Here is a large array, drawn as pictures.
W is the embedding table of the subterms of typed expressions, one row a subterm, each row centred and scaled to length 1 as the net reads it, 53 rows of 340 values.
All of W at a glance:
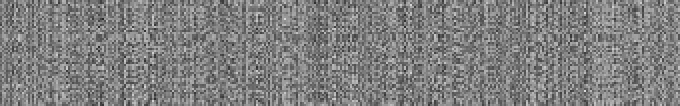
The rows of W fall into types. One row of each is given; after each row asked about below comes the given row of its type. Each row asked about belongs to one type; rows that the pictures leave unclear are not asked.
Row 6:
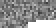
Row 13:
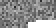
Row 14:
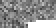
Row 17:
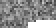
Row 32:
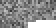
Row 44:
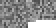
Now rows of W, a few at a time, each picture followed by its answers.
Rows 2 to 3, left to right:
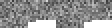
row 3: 32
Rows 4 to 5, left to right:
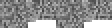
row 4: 44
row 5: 44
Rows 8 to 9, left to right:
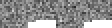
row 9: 17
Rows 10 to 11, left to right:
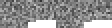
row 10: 44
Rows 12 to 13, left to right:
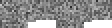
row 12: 32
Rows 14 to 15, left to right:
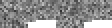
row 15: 44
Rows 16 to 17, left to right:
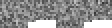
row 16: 32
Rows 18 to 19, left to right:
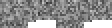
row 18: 17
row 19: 17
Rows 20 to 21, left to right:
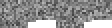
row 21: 14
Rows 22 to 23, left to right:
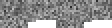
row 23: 13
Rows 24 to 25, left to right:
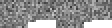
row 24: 32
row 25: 13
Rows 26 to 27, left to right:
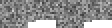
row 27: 44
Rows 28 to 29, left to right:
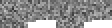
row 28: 32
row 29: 14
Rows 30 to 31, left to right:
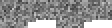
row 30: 6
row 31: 44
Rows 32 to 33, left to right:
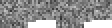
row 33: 14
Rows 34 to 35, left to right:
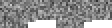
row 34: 14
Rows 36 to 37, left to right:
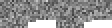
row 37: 14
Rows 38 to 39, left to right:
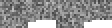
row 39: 32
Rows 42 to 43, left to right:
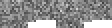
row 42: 17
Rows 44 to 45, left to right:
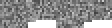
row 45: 6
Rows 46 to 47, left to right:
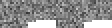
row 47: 44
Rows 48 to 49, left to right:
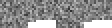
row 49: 32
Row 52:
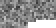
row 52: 6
